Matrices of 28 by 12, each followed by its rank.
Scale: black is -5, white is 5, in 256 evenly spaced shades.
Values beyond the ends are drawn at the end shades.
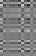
one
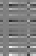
one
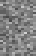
full rank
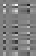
one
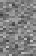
full rank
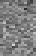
full rank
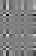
one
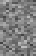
full rank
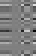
one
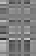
one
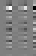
one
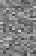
full rank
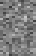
full rank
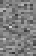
full rank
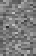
full rank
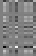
one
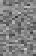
full rank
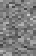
full rank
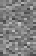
full rank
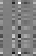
one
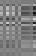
one
